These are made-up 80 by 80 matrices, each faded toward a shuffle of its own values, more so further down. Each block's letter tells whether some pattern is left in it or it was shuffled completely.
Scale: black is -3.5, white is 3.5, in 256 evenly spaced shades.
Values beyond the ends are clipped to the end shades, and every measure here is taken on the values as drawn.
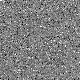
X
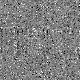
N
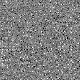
N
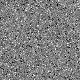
X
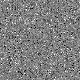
N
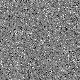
X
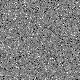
X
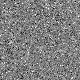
X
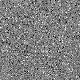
N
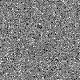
N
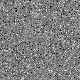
X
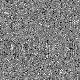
N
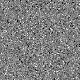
N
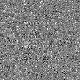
N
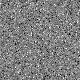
X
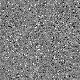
N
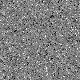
X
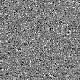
N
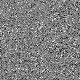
N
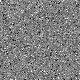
X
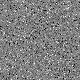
X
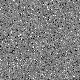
X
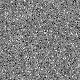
X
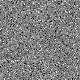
N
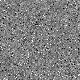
N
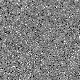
N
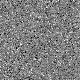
X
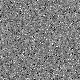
X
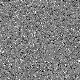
X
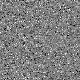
N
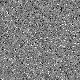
X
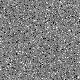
X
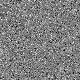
X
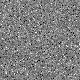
X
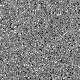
N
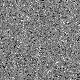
X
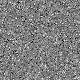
X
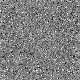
N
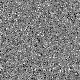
N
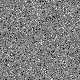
X
